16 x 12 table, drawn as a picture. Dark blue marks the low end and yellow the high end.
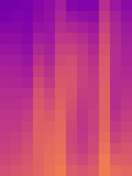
Ninth with the lowest average: top left. Grain: streaks running down. Slope: up to the bottom.
